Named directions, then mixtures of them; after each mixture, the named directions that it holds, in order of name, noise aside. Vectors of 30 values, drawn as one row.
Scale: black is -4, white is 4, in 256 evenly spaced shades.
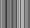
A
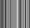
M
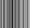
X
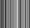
M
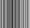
X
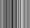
A, X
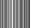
X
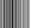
A, X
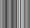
A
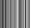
M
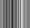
A, X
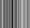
A, X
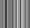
A, M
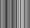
A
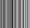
M, X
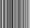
X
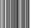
M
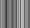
A
